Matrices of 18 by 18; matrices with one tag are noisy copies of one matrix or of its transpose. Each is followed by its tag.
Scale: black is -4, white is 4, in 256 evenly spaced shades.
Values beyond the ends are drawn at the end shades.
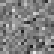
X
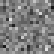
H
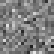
X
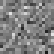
X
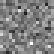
H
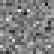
H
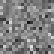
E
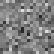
E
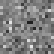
E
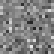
E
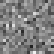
X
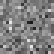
E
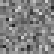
H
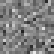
X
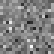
E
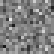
H
